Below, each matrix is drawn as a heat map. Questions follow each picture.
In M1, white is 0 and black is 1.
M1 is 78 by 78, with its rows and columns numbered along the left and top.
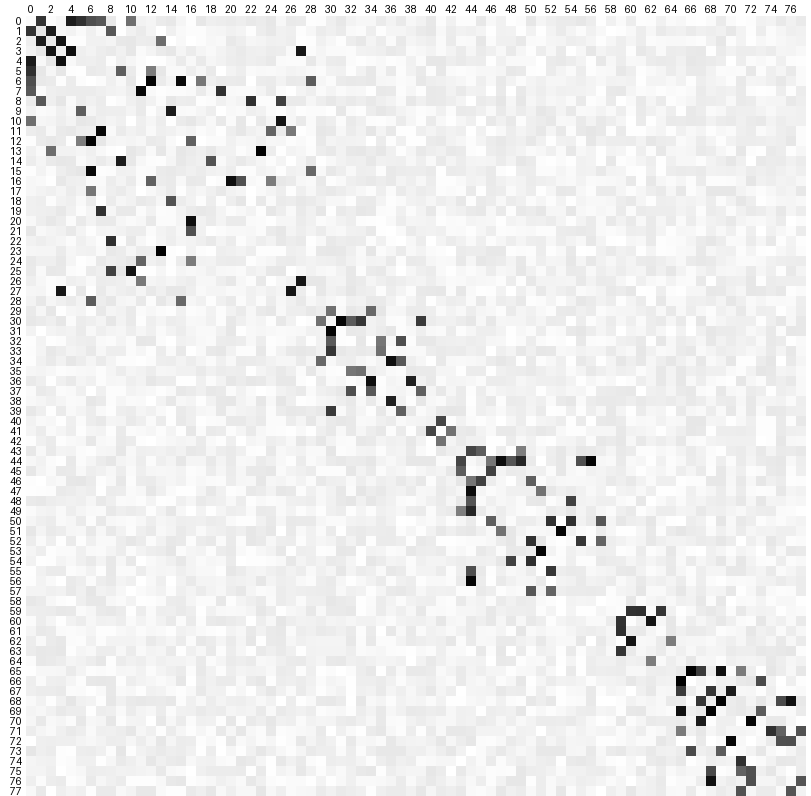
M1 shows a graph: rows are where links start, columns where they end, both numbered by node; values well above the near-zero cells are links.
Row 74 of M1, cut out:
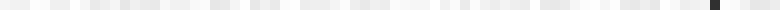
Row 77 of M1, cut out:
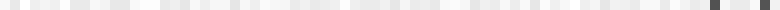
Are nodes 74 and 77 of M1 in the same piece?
yes
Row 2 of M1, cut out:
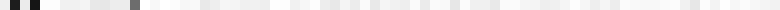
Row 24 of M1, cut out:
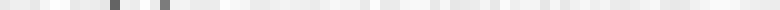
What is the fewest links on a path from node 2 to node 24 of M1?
5
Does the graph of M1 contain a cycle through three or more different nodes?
yes
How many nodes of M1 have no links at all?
1
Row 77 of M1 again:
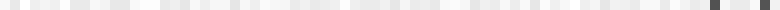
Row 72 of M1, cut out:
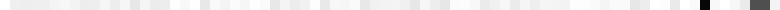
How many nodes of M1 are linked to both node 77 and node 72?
1
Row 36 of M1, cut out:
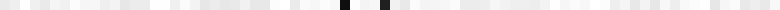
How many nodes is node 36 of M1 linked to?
2
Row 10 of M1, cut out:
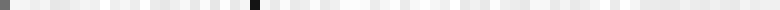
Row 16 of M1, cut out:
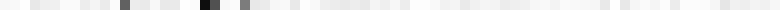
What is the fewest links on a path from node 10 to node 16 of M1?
4
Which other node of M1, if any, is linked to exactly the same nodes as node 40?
node 42
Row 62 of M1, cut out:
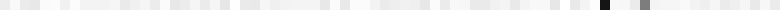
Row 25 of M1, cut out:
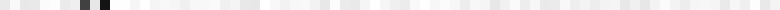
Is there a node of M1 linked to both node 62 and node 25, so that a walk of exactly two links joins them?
no
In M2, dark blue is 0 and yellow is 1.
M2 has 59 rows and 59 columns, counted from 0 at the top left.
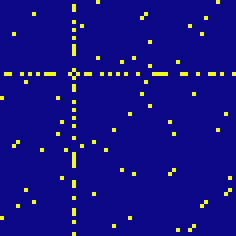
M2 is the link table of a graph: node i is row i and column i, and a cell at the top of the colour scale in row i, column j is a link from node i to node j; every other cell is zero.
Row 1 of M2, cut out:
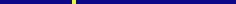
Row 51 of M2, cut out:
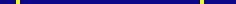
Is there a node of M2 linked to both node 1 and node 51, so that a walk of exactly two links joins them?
no
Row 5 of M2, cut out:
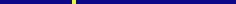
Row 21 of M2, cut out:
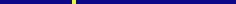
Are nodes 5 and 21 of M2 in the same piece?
yes
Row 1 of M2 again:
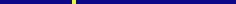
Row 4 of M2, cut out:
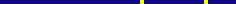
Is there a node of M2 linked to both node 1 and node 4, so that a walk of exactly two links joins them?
no
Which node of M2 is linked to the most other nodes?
node 18
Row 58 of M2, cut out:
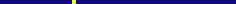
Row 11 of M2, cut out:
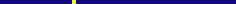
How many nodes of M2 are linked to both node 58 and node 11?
1
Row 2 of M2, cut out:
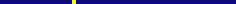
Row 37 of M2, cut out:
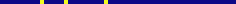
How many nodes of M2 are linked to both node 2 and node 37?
0
